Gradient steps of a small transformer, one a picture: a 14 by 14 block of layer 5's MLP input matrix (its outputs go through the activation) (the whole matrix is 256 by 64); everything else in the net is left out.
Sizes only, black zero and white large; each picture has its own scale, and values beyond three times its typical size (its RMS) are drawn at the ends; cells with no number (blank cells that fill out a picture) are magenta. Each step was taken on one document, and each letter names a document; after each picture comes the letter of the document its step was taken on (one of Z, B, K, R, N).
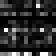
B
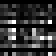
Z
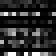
B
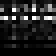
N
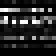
N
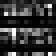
B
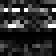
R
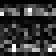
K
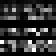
Z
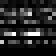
K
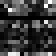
R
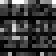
R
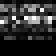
N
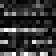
B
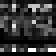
N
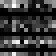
R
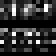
K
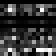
Z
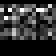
N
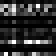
B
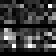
K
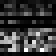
Z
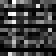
B
